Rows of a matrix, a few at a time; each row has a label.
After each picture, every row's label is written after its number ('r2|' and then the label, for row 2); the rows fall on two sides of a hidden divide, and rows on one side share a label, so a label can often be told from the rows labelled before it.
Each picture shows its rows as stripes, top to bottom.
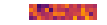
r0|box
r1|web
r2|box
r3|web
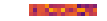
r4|web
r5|box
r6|web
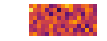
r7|web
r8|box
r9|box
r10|box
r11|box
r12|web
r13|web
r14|box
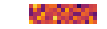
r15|web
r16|web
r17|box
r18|box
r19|box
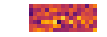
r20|web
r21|box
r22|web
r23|box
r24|box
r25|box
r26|web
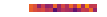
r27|box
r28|web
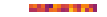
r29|box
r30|box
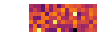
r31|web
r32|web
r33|box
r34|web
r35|box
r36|web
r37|web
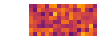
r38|box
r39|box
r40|box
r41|box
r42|web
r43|box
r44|web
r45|web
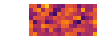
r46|web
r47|web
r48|web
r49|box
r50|web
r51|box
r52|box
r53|web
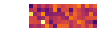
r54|box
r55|box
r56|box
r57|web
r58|box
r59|web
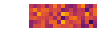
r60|box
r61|web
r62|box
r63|web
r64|box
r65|box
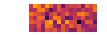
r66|web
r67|web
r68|box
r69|box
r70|web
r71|web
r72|box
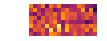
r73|box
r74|web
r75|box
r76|box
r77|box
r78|web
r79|web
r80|box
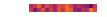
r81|web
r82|web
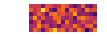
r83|web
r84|web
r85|box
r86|box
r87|web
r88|web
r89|box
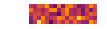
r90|web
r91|box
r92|web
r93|box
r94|web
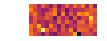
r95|box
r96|box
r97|box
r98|web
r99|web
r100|box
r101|box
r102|web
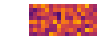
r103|box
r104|box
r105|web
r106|box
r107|box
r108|web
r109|web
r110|box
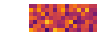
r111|box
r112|box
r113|box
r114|web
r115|web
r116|web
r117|box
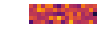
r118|web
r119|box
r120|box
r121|box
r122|web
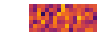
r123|box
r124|box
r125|web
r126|box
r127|box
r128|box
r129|web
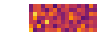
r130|web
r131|box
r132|web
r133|web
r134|web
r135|web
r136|box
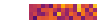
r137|box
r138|box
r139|web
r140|box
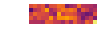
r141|box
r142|web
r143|web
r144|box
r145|web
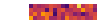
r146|box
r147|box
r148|web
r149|web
